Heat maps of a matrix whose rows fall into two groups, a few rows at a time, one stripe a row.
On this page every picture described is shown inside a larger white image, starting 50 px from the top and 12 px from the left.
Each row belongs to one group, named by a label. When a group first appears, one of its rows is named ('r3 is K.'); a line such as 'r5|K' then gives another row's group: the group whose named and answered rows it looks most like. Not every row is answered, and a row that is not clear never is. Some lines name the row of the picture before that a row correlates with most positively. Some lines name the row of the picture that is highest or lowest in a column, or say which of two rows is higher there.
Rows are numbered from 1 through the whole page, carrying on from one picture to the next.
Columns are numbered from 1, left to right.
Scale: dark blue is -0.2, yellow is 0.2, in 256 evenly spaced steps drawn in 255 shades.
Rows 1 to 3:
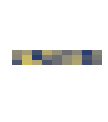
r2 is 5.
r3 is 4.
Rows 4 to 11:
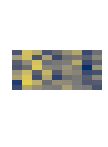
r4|4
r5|5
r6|4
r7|4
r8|5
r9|5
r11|4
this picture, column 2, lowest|7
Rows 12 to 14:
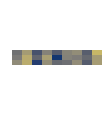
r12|5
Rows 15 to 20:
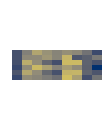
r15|4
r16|4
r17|4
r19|4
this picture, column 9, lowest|18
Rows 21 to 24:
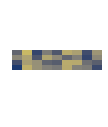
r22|5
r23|4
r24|4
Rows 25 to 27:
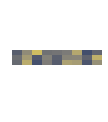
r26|5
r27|5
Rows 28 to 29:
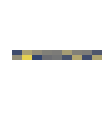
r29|5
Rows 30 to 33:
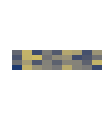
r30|5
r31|4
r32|5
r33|4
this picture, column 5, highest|31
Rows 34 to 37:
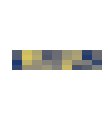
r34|4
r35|4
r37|4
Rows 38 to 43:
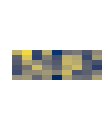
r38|5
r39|5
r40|4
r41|4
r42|4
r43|5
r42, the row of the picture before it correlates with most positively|37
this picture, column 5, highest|42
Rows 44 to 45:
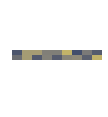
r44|4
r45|5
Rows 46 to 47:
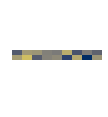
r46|4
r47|5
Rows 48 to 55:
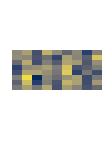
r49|5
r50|5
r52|4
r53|5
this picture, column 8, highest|52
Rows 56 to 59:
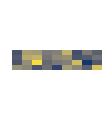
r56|4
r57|4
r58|4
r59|5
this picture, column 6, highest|56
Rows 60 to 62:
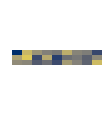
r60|4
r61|5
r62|5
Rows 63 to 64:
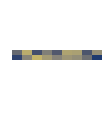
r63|5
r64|4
